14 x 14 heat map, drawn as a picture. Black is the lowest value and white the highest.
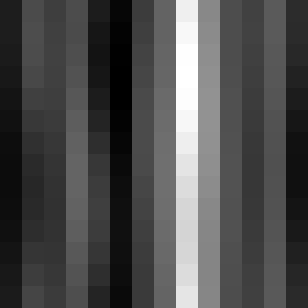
Grain: streaks running down. Histogram: skewed, a long tail of high values. Average level on the scale: 30%.
